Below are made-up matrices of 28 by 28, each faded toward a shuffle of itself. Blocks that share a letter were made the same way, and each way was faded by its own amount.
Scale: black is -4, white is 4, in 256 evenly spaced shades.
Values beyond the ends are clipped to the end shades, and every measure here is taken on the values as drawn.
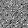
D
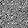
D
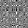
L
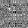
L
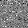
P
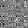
L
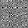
L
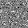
P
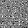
D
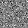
P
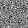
P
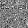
P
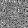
D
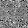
P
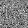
P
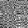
L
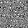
P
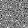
D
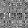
L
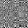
L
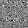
P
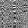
L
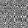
L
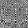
L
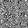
D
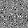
D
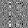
L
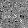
D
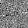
P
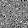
P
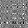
L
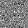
D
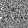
P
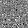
P
